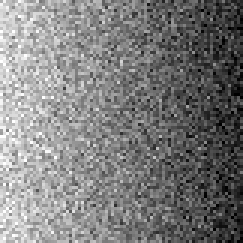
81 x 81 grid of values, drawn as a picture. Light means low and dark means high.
Stripes: none. Grain: fine. Odd rows or columns: none. Slope: up to the right.
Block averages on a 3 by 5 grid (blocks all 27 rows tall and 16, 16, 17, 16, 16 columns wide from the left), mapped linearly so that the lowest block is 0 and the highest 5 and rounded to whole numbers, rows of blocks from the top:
01245 / 01345 / 01245
